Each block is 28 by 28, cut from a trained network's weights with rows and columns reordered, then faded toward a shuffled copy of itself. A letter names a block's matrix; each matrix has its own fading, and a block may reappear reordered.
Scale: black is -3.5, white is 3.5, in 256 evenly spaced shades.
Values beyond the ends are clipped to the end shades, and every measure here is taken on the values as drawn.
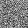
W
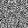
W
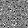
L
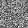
W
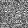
W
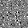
L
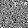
L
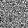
W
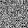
W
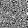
W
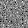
L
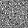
W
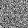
W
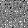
L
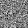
W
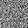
W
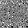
L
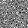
L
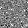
L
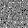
L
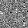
W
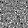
L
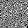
L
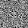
W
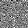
W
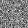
W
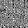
L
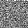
W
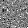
L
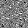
L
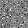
L
